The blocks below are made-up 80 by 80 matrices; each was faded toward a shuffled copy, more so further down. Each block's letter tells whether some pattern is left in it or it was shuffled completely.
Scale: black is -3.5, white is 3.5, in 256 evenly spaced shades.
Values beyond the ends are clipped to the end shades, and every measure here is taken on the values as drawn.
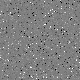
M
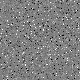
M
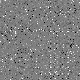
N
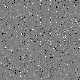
N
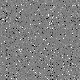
N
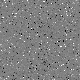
M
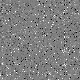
N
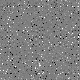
N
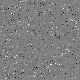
M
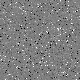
M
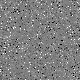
M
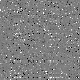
N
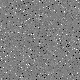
M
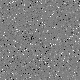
M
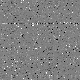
N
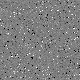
M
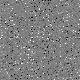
N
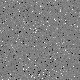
M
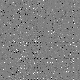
N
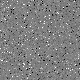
M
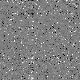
N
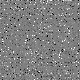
N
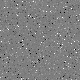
M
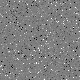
M
